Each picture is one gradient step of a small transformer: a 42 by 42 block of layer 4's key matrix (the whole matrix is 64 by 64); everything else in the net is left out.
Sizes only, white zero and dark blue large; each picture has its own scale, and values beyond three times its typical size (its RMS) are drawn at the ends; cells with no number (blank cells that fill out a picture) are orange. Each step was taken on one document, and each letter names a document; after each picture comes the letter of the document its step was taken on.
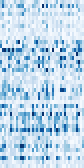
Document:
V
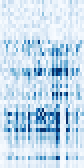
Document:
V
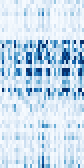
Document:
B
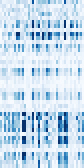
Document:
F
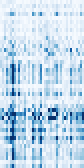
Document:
V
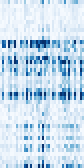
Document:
B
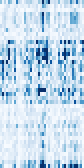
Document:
B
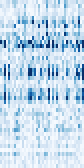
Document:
F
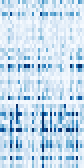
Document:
V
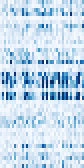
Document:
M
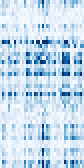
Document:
B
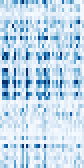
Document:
M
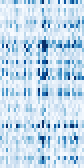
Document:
B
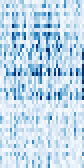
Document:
F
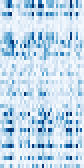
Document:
V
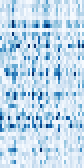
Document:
F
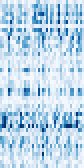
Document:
V
